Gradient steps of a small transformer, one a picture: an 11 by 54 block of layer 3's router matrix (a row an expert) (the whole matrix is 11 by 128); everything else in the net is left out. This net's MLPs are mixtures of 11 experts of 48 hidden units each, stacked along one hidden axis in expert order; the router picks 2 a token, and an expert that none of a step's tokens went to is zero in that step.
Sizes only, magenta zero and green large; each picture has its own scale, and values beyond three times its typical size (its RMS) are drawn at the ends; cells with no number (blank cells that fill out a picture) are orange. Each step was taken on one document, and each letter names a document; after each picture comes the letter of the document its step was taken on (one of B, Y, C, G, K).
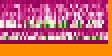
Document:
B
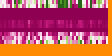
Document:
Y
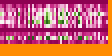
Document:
B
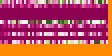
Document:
Y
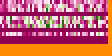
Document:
B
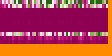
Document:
Y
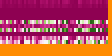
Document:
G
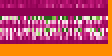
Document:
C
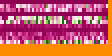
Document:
C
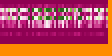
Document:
B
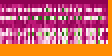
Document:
B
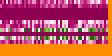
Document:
G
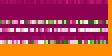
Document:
G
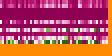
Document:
G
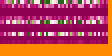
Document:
Y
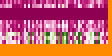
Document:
C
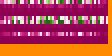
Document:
Y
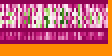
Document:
B
